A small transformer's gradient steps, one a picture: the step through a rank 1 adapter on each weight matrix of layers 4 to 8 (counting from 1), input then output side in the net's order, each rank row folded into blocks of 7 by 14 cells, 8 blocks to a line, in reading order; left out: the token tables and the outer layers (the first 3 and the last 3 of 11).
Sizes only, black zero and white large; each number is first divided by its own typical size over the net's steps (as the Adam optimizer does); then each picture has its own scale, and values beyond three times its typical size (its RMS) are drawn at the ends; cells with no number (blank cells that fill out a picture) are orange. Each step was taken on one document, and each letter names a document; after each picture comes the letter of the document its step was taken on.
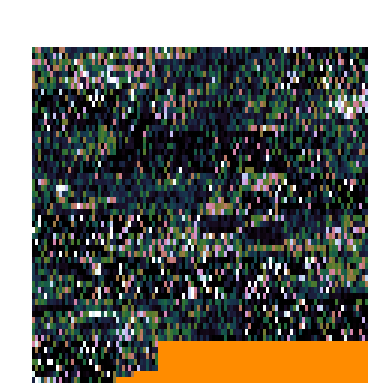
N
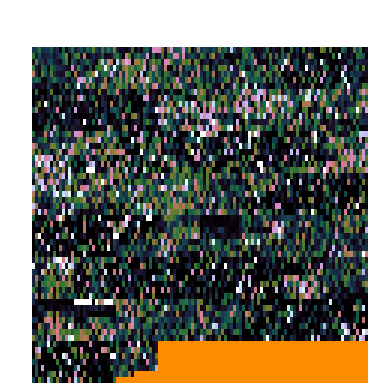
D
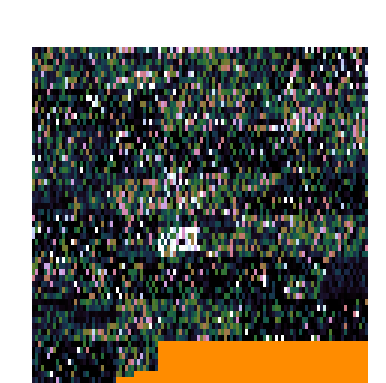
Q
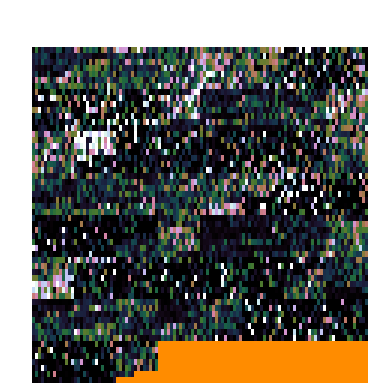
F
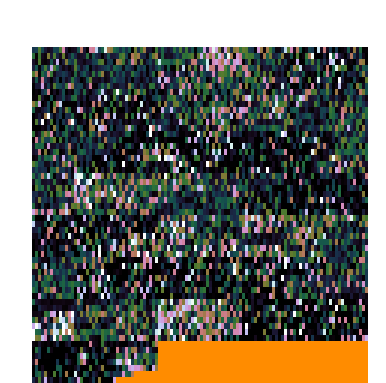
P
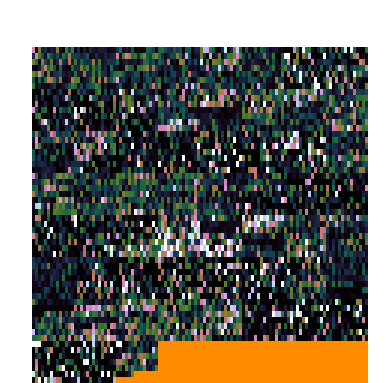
N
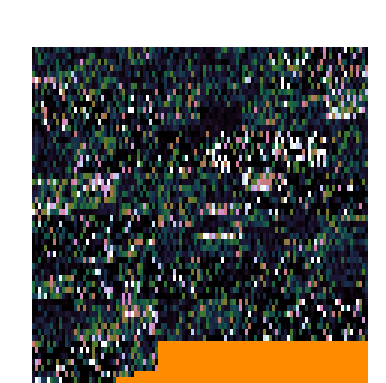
N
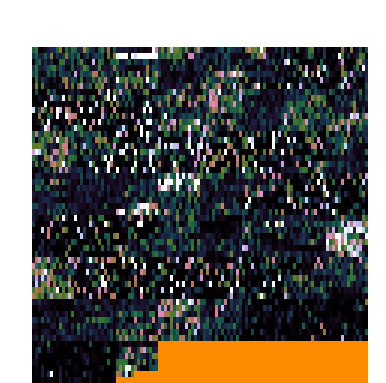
Q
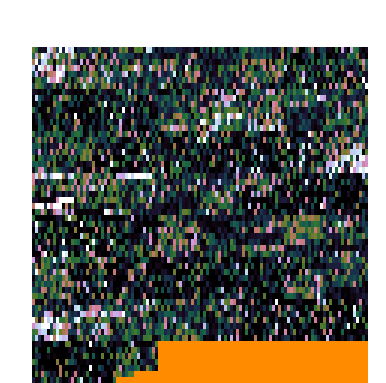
D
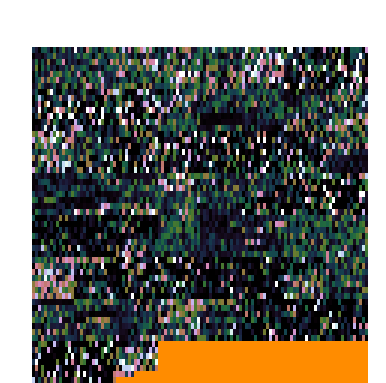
F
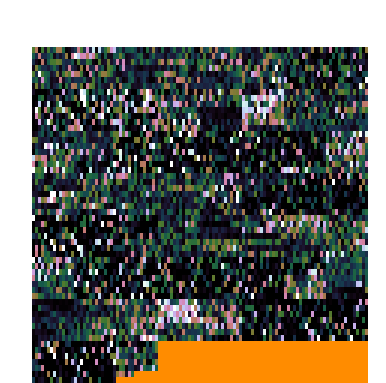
F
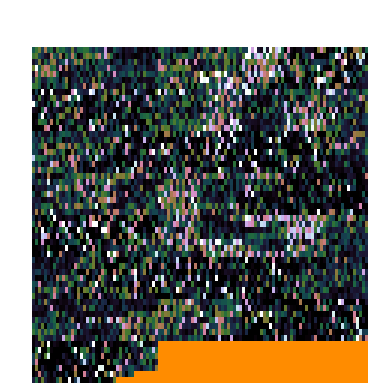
P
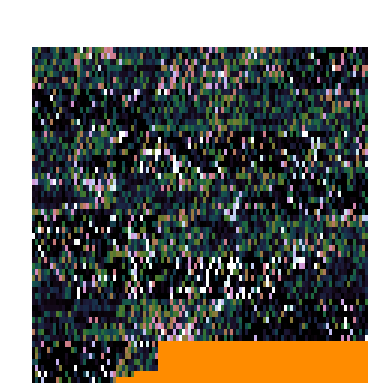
P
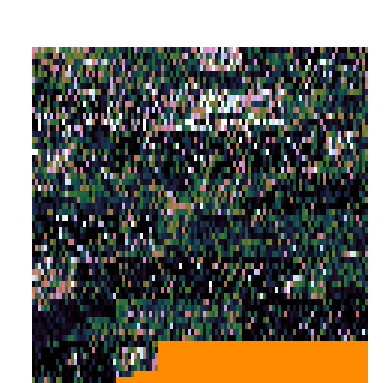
D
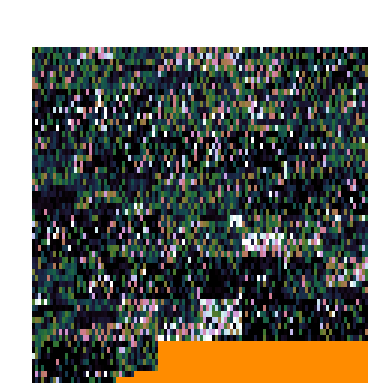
P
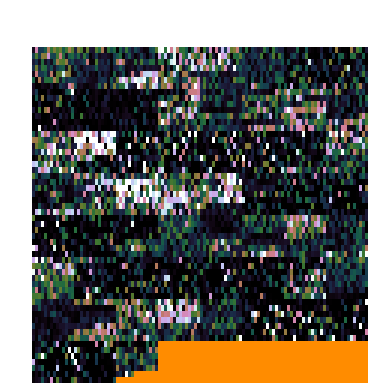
F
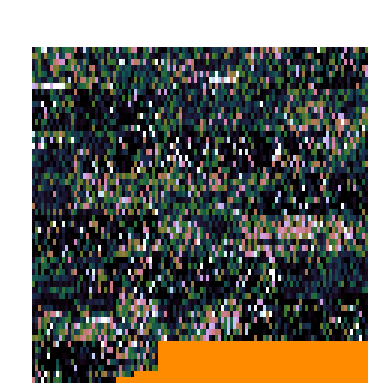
P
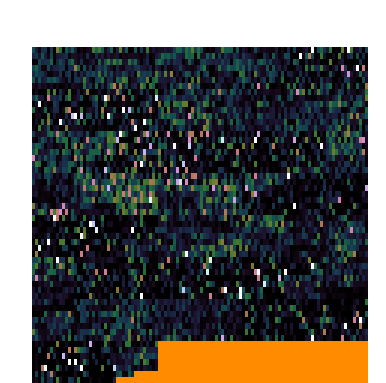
Q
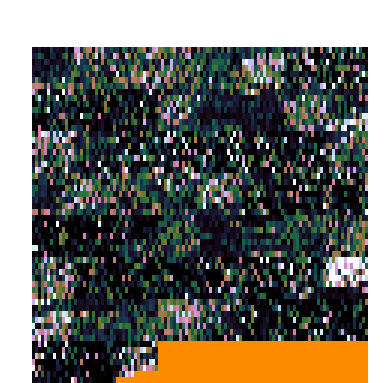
F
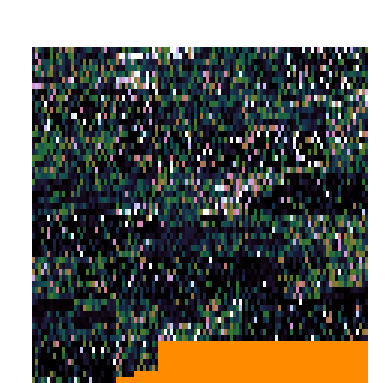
Q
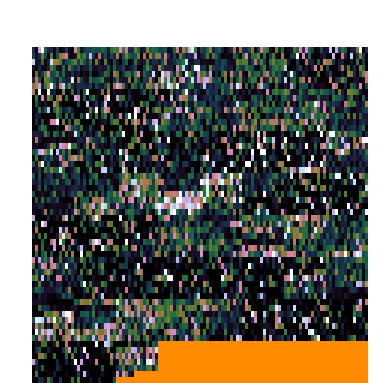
F
